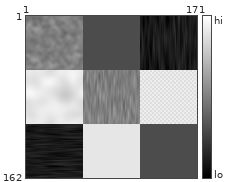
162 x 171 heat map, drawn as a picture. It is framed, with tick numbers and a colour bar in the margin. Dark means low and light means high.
The table splits into 3 rows of 3 panels. Panel 1,1: middling, blotchy, faint in contrast. Panel 1,2: low, flat. Panel 1,3: very low, streaked downward, faint in contrast. Panel 2,1: very high, smooth, faint in contrast. Panel 2,2: middling, streaked downward, faint in contrast. Panel 2,3: very high, checkered, faint in contrast. Panel 3,1: very low, streaked across, faint in contrast. Panel 3,2: very high, flat. Panel 3,3: low, flat.
